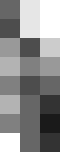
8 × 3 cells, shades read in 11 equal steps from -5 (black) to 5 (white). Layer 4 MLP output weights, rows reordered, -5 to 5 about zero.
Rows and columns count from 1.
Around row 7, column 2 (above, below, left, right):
-1 -1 0 -4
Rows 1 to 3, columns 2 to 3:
4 5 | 4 5 | -2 3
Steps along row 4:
down up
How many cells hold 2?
2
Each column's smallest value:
-2 -2 -4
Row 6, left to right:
2 -1 -3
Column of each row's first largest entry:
3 3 3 1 1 1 1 1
